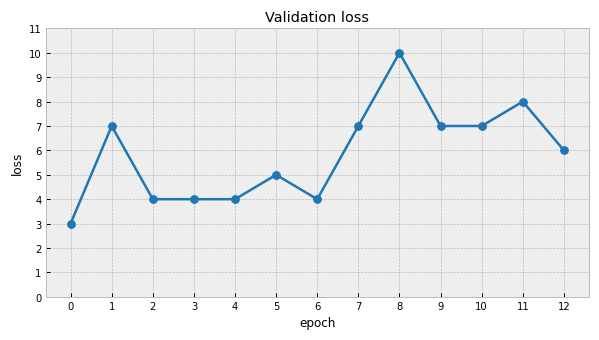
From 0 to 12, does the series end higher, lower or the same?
higher
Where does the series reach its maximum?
8
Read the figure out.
Title: Validation loss
x-axis: epoch, ticks 0 1 2 3 4 5 6 7 8 9 10 11 12
y-axis: loss, ticks 0 1 2 3 4 5 6 7 8 9 10 11
Values:
3 7 4 4 4 5 4 7 10 7 7 8 6
